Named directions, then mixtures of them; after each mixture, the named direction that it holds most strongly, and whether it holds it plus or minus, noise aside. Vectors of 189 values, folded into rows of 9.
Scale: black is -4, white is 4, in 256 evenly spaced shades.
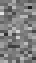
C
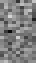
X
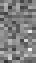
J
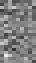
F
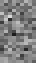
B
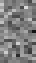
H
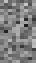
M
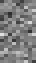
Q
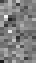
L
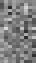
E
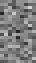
C, minus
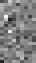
L, plus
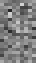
E, minus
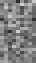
X, plus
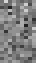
M, plus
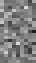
H, plus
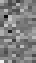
L, minus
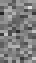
C, minus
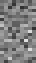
J, plus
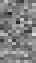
Q, plus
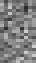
E, minus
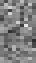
M, minus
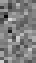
L, minus
